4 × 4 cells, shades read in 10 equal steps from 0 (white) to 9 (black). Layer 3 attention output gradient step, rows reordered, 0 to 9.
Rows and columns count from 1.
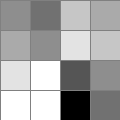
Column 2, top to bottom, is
5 4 0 0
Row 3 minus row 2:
-2 -4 5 2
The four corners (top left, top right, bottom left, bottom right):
4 3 0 5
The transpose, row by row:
4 3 1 0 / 5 4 0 0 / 2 1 6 9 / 3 2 4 5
